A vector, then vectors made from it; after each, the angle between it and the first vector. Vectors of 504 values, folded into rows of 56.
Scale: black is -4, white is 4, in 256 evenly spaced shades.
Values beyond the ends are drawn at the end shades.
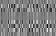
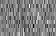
partly aligned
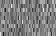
partly opposed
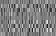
nearly parallel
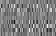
nearly opposite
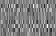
nearly opposite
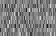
partly aligned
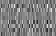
nearly opposite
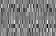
nearly parallel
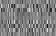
nearly parallel
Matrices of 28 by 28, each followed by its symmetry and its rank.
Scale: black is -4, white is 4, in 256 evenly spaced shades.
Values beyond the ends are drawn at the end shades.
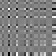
symmetric, rank one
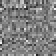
neither, rank five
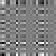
neither, rank one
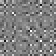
symmetric, rank three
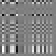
neither, rank one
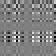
neither, rank one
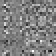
neither, rank five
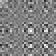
symmetric, rank three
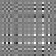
symmetric, rank one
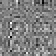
neither, rank five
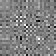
symmetric, rank three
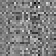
neither, rank five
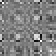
symmetric, rank three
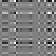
neither, rank one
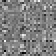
neither, rank five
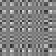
symmetric, rank one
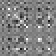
symmetric, rank three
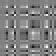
symmetric, rank one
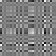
symmetric, rank one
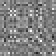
symmetric, rank three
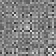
symmetric, rank three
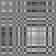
symmetric, rank one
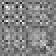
symmetric, rank three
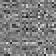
neither, rank five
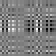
neither, rank one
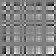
symmetric, rank one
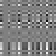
neither, rank one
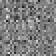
neither, rank five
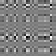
neither, rank one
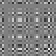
symmetric, rank one
